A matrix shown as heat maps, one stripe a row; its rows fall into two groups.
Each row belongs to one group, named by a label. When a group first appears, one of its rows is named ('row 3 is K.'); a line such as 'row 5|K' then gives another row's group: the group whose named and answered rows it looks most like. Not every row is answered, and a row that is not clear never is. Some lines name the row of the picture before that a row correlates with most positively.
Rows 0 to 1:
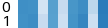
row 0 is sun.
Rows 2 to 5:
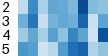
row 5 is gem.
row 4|sun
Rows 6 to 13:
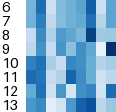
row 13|gem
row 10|gem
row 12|sun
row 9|sun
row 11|gem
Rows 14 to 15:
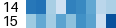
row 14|gem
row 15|sun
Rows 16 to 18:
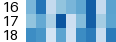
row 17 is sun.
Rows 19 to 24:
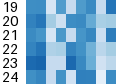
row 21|sun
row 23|gem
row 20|gem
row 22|gem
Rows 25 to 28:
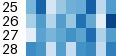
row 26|sun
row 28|sun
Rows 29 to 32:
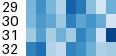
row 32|gem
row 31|sun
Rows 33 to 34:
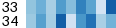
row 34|sun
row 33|sun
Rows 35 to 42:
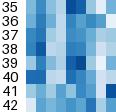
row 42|sun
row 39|gem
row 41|sun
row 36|gem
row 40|gem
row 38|gem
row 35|gem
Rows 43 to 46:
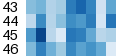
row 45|gem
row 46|gem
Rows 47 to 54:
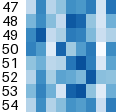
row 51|gem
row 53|gem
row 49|gem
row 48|gem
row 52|sun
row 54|sun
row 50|sun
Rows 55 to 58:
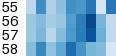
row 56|gem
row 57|gem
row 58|gem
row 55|sun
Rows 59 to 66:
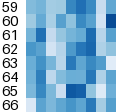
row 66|sun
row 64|sun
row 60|sun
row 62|gem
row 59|gem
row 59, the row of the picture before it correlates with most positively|55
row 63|gem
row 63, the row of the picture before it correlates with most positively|58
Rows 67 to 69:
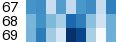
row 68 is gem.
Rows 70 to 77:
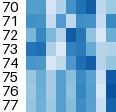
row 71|sun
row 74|gem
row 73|gem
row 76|sun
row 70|gem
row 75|sun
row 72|gem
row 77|sun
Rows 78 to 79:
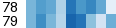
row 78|gem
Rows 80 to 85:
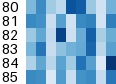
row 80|gem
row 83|sun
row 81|sun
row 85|sun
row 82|sun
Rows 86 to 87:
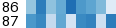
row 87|sun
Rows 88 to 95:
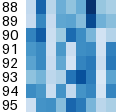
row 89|sun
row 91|sun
